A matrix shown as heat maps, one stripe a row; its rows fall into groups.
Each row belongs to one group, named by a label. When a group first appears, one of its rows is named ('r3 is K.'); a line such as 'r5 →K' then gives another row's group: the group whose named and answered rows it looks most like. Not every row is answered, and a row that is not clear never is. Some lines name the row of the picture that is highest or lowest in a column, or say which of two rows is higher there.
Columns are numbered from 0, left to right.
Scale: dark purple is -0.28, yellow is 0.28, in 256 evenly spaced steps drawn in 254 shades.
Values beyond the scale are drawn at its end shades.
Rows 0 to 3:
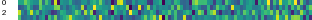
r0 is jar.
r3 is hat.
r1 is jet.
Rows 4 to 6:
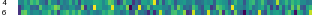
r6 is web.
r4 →hat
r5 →jet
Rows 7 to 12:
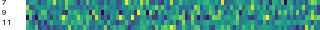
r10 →web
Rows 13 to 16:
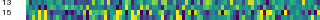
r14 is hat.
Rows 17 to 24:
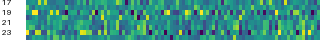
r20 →jet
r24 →jar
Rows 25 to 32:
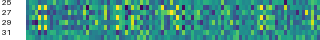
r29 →web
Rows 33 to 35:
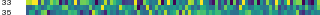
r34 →jet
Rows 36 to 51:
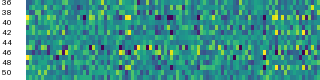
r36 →jet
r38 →jet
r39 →jar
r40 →jar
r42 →jar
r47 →jar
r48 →web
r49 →jar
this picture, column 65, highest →46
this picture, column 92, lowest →46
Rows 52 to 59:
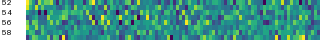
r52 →jar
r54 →hat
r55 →jet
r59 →jar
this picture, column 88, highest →52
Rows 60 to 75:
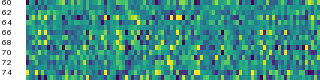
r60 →web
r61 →hat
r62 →jar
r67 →jet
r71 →web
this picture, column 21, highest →67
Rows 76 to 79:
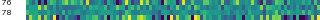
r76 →hat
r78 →jar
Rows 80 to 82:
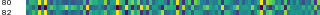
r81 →hat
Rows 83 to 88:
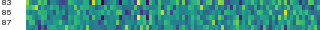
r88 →hat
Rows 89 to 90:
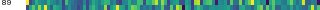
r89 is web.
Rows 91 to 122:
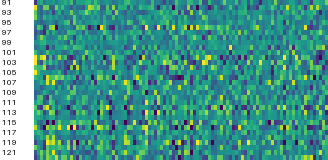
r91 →web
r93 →hat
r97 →web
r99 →jar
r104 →jar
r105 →jar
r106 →jar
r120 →jar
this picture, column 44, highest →119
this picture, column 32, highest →112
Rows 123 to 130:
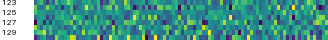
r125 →jar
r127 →web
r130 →jet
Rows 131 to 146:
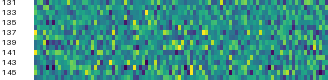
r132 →jet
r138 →jar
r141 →jar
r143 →jet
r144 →hat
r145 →hat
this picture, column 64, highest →133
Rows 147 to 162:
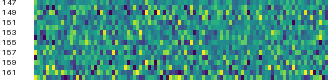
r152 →jar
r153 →web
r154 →web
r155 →hat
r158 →web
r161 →jar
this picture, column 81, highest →160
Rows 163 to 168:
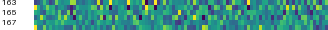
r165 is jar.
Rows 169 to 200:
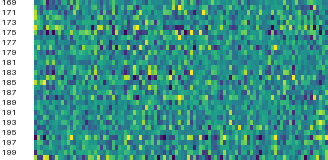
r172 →jar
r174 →jar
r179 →hat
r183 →hat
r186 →hat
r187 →jet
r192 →jet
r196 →web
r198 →web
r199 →web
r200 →jet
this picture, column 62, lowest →200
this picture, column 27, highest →175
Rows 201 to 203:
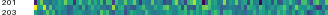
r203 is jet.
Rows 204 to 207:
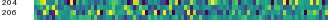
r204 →jar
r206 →jet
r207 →hat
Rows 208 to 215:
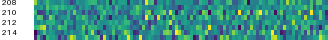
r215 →web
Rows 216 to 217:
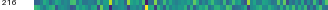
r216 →jet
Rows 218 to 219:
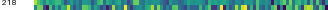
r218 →jar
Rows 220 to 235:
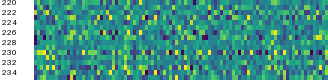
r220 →web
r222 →jet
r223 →jet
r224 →hat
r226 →web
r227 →web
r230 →web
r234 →jet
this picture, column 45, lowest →230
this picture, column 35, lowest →224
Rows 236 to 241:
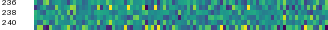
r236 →jet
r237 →jet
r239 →jar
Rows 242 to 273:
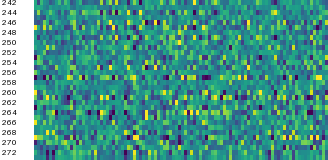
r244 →web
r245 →web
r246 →jet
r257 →web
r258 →hat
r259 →jar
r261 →jet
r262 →jar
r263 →web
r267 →jar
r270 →jar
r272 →hat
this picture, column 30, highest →268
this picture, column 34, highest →269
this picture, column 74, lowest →244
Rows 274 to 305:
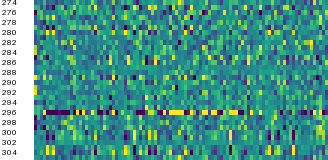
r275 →hat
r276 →web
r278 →web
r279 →hat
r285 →jet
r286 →jet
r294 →web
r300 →hat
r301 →hat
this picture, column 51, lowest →296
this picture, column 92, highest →282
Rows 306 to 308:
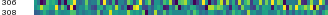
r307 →jar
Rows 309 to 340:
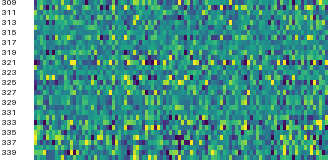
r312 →jar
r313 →hat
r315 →jet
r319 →hat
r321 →jet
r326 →web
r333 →web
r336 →jar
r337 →hat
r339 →jar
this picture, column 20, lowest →324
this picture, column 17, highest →337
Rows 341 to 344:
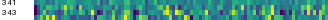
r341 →jet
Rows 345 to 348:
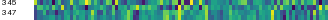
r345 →hat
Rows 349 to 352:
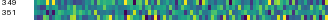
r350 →web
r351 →hat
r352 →jet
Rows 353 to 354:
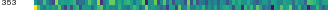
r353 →jet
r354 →jar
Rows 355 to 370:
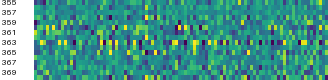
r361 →jar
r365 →jet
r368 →web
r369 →jet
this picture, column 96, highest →359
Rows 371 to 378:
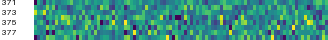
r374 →jar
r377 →hat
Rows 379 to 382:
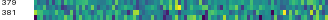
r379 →hat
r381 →jar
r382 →web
